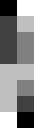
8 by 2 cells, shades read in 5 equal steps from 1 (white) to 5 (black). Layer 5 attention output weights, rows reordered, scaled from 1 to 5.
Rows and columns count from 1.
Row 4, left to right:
4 3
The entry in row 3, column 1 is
4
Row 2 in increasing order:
2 4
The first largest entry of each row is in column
1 1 1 1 1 2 2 2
